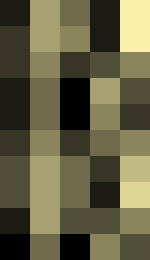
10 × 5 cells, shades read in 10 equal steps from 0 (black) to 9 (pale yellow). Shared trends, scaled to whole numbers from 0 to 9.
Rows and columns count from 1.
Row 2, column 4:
1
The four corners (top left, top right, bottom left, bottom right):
1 9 0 3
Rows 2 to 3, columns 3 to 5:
5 1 9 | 2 3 5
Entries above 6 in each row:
1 1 0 0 0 0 1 1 0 0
